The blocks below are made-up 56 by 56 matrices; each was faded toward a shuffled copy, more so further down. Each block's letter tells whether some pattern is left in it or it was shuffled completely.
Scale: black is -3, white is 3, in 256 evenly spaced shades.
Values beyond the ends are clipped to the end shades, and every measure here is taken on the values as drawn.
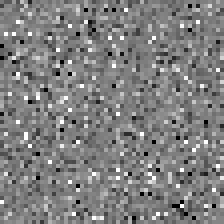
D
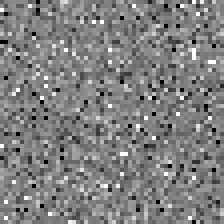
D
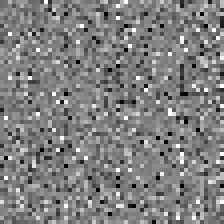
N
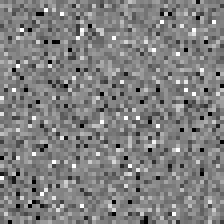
D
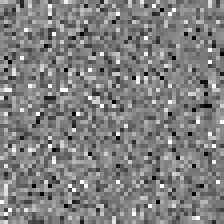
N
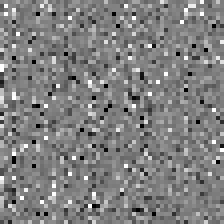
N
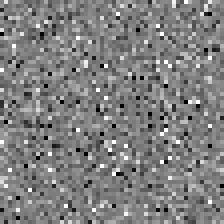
D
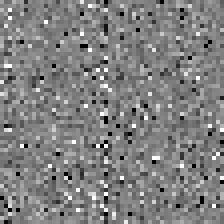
N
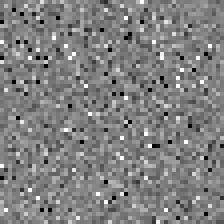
D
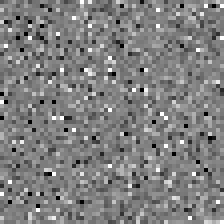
D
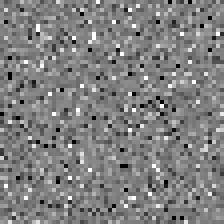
D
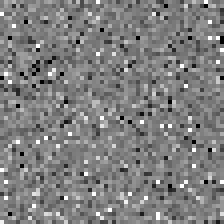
D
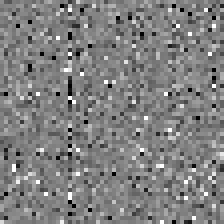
N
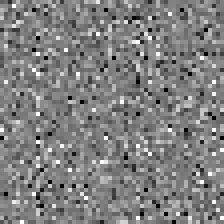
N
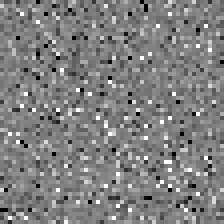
D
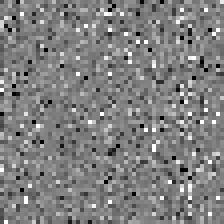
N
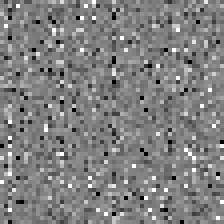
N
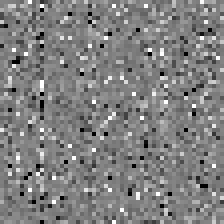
N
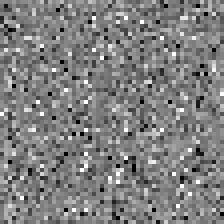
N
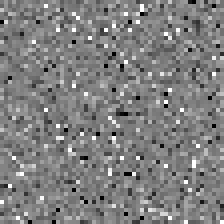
D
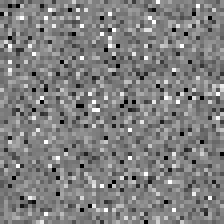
D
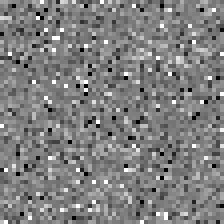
D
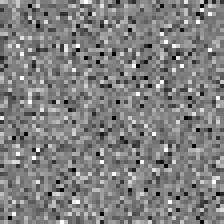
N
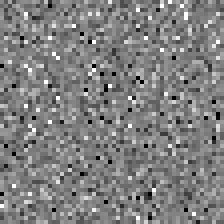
D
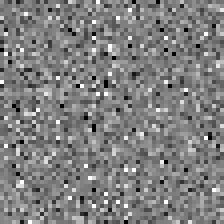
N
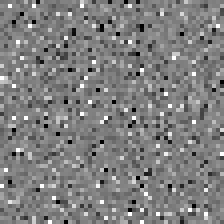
D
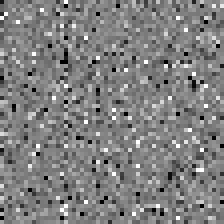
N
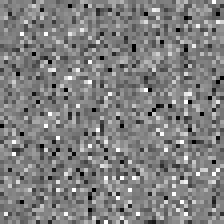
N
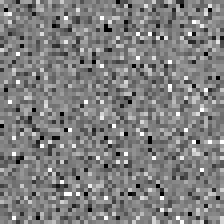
D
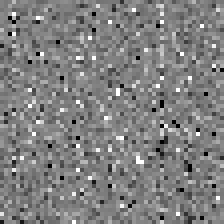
N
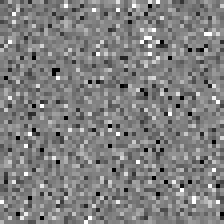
D
